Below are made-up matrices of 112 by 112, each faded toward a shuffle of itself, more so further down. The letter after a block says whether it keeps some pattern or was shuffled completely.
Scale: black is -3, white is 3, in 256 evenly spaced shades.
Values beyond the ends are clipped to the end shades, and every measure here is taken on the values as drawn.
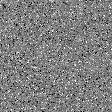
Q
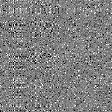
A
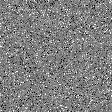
Q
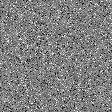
Q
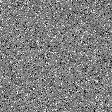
Q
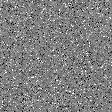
Q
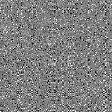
A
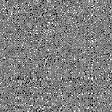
A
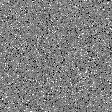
Q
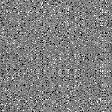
A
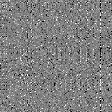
A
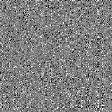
A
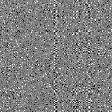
A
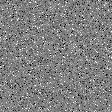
Q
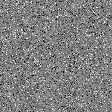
Q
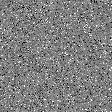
Q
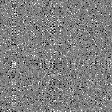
A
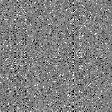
A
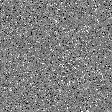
Q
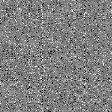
A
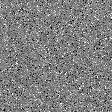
Q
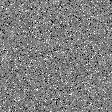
Q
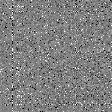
A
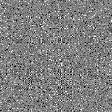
A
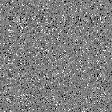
A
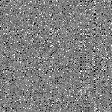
A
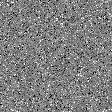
Q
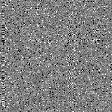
A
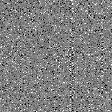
A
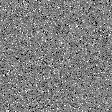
Q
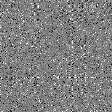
A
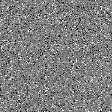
A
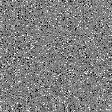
A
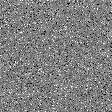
Q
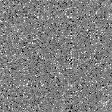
A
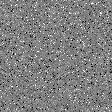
Q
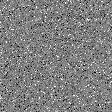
Q
